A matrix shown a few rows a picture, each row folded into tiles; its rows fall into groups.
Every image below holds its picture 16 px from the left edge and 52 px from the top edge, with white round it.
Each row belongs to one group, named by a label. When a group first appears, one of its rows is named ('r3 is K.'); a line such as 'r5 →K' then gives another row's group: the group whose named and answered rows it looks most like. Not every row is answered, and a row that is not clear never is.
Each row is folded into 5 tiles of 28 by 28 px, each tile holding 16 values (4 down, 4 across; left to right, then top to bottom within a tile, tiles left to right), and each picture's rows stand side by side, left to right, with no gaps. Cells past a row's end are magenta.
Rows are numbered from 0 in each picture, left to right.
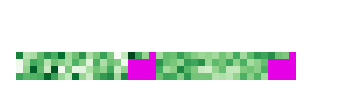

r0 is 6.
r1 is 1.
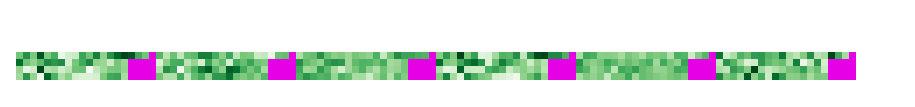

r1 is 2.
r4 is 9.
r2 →1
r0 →1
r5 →6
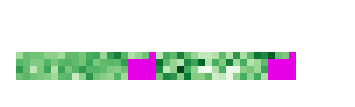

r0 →9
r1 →1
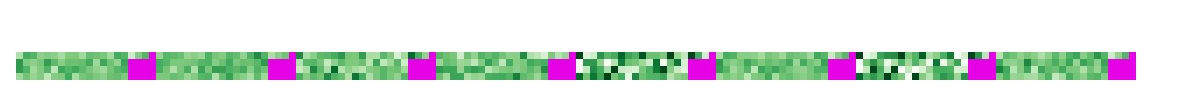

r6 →6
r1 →9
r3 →2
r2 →6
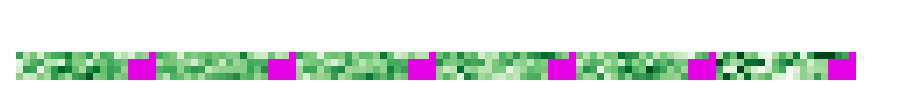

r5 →1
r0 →2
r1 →2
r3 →1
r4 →2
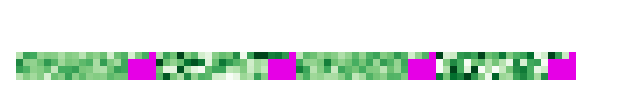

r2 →9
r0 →9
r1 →1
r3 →6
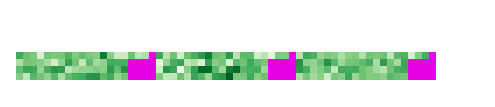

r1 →2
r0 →2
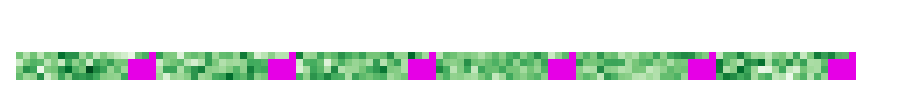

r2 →6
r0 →2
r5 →1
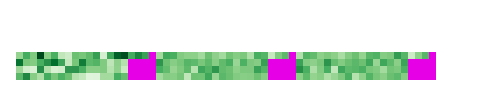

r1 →9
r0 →1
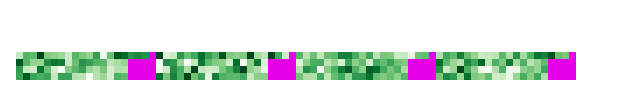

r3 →1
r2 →2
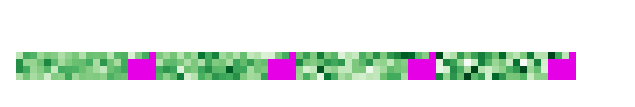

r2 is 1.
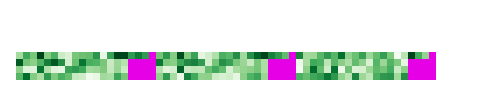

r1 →1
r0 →1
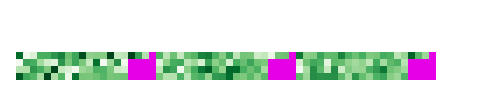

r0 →6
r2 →6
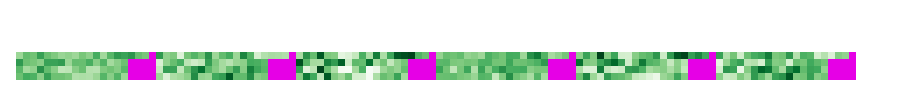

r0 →1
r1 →2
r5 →2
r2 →1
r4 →1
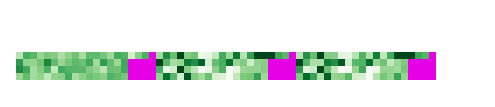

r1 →1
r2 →1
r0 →9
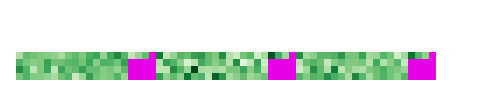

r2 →6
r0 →9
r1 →6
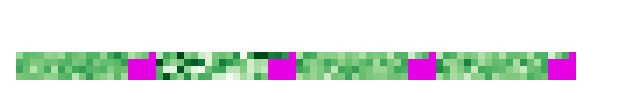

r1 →1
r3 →9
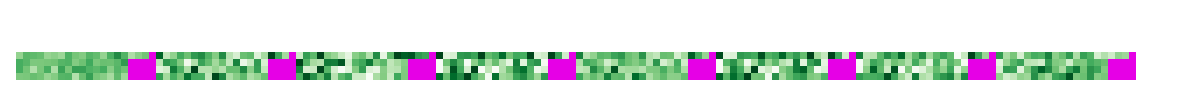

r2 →1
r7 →2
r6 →6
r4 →6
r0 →9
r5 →6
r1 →6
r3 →6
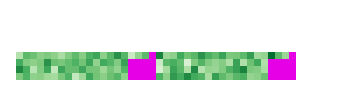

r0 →9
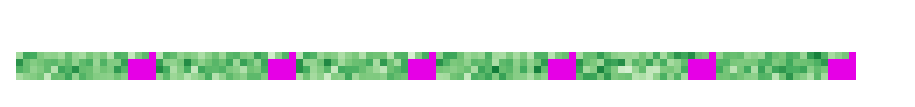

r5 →9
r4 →1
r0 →9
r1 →9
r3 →9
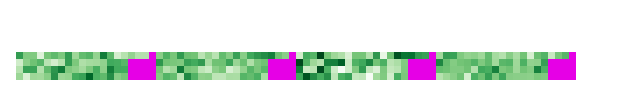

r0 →2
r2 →1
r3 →9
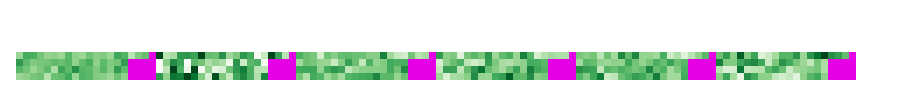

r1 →6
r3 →2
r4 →2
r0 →9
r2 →2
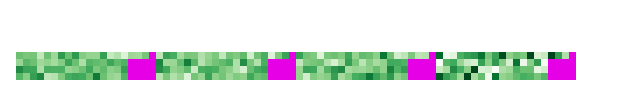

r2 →2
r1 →9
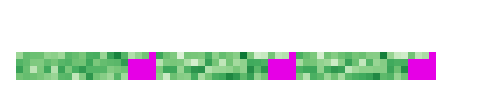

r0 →9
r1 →2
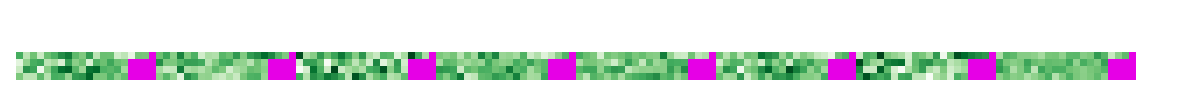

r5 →2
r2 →6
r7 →9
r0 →2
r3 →2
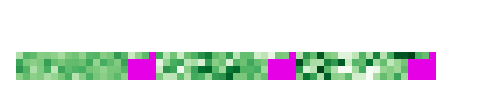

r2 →1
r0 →9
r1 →2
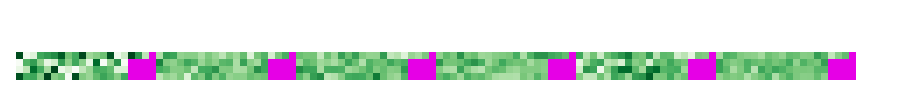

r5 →9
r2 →2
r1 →9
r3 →1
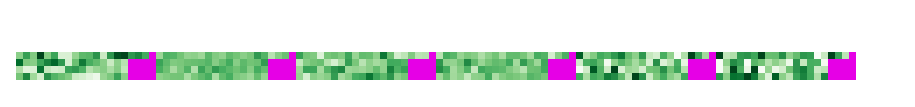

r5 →6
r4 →6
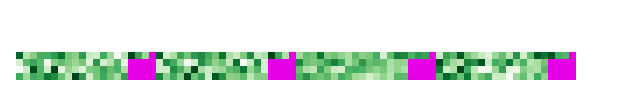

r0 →6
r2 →1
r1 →6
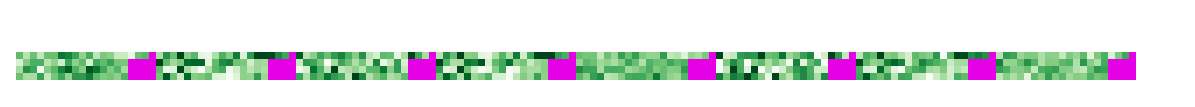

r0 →2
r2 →6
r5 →6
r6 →1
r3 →1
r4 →2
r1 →1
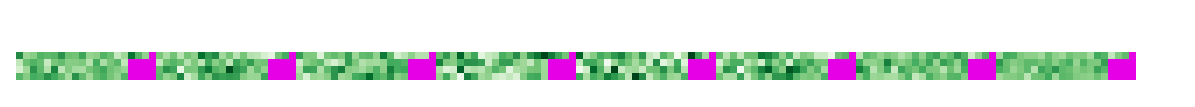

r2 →2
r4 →6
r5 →2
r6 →9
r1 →2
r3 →1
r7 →9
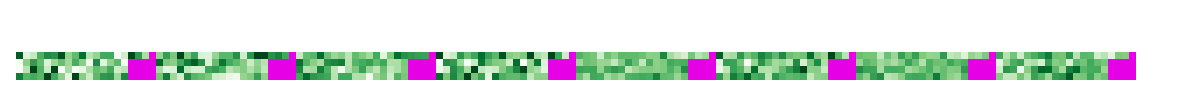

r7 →2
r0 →6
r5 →6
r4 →2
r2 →1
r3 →6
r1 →1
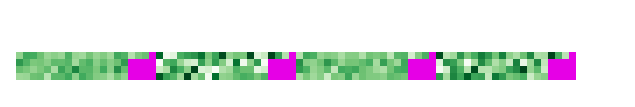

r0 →9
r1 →6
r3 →6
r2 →9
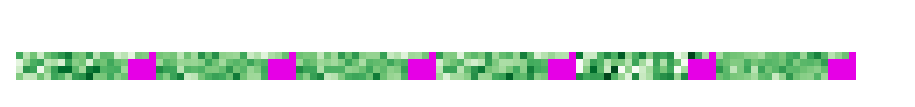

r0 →2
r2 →2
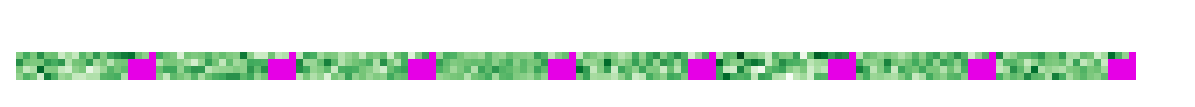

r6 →9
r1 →2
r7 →6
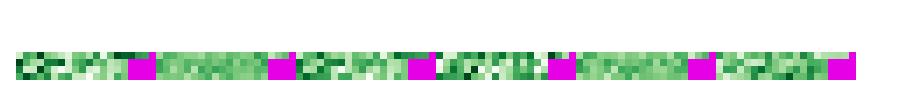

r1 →9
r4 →9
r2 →1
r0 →1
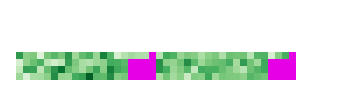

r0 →2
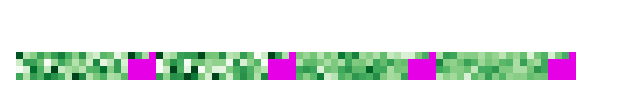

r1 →6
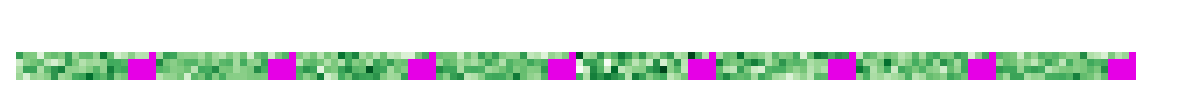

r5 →1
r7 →2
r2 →2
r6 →9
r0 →2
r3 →2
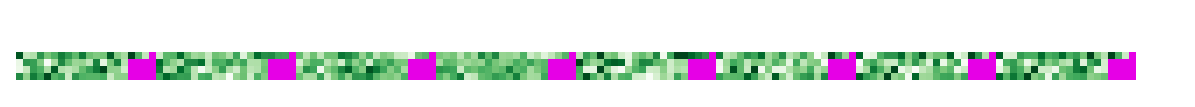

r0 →6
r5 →6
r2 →2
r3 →2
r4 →1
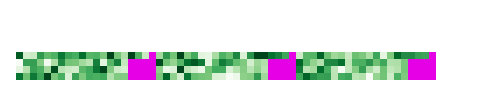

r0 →6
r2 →1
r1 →1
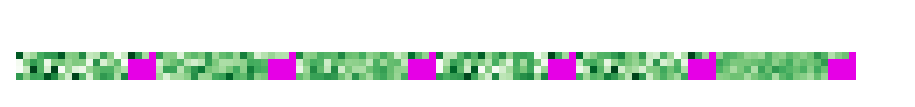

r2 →6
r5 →9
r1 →2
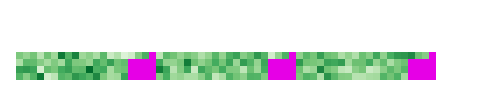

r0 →2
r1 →9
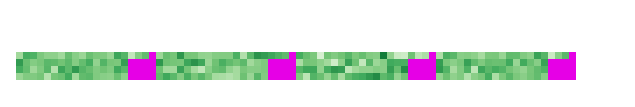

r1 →1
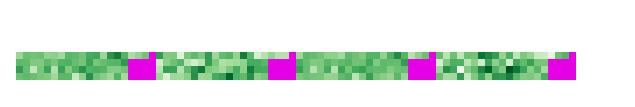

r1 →2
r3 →2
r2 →9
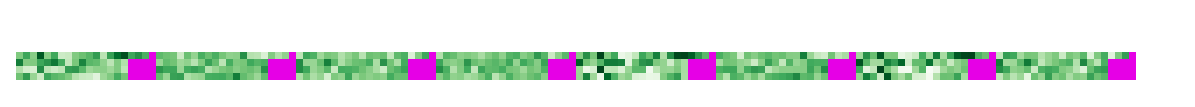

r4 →1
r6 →1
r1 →2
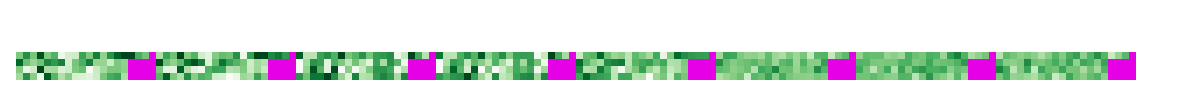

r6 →9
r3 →6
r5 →9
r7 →9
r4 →1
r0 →1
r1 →1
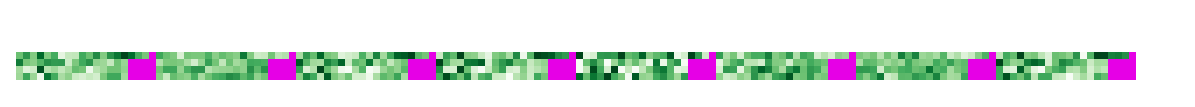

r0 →1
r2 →1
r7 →1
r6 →2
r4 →6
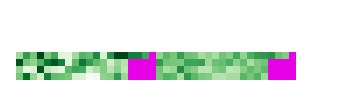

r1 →1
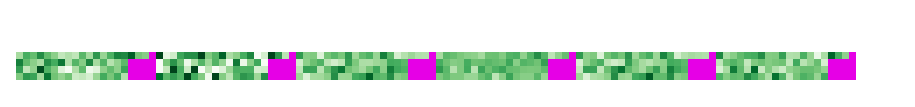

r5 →6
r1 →6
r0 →1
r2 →2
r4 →2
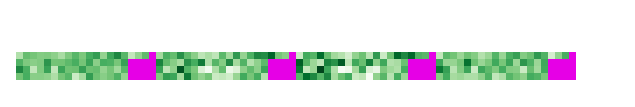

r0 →9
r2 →1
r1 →1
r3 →9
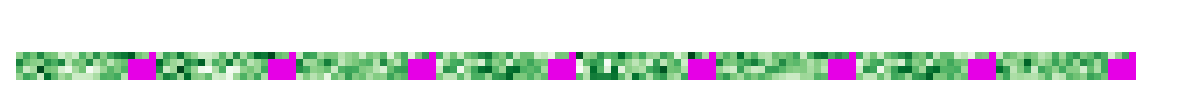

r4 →6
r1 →1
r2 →9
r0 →1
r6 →2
